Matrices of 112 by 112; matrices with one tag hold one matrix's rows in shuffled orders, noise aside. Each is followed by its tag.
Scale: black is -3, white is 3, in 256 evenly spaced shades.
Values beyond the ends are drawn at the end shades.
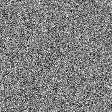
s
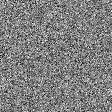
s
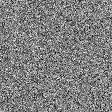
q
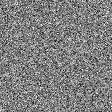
q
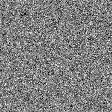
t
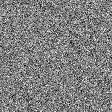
t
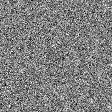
s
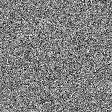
t
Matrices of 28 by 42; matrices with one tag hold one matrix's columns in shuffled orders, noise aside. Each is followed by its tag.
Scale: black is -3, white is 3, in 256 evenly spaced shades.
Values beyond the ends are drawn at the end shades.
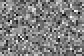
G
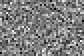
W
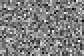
W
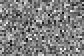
G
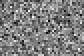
G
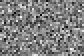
G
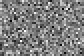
W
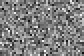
W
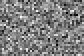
G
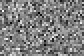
G
